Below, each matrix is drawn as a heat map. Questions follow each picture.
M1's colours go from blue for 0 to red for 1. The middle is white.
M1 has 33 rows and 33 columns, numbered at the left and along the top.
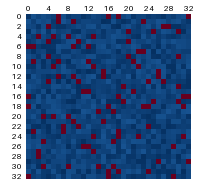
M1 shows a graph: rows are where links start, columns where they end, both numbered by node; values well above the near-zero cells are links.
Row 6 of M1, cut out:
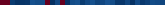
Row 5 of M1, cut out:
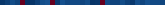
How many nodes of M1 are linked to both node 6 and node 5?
0
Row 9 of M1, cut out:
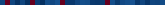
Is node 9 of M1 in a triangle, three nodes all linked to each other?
yes
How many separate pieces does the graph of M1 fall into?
1
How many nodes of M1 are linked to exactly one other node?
1
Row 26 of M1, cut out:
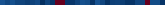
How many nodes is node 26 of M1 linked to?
3
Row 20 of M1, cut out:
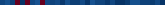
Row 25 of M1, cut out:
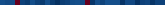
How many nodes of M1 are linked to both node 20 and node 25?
1
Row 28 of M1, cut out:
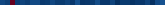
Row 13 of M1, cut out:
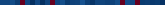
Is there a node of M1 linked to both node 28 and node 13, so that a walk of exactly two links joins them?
no
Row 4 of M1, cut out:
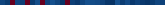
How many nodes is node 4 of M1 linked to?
4
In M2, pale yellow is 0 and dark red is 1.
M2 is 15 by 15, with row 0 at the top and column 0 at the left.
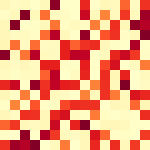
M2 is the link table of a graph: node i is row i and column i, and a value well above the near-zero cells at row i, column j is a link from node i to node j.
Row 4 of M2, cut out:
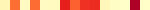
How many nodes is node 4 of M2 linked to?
7
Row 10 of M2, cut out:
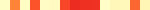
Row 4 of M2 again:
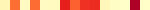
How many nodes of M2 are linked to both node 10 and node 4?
7
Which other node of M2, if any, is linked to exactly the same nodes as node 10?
node 4
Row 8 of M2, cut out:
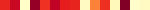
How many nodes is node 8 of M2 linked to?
10
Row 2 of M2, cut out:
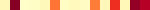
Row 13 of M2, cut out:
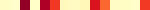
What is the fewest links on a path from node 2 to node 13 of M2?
1
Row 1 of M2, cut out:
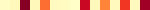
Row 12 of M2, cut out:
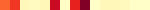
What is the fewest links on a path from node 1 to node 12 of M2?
1
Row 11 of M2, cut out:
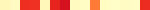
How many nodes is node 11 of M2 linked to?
6
